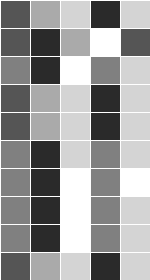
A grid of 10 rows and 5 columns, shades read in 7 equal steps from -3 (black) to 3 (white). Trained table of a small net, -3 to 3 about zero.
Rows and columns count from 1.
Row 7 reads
0 -2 3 0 3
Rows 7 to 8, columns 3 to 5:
3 0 3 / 3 0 2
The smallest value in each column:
-1 -2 1 -2 -1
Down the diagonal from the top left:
-1 -2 3 -2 2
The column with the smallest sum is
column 2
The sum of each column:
-5 -8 23 -5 18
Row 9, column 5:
2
